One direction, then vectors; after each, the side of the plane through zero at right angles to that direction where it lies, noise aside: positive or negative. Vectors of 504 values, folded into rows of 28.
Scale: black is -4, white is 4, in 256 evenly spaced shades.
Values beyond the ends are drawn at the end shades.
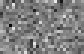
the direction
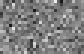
positive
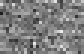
positive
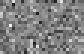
negative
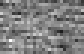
negative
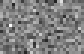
negative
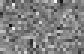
positive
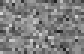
negative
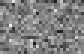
negative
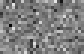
positive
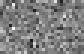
positive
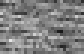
negative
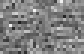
negative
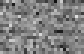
negative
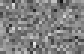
positive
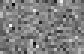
negative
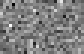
negative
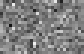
positive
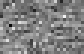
positive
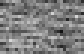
negative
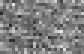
positive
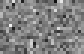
negative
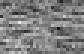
positive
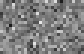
positive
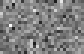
negative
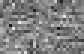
positive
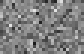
negative
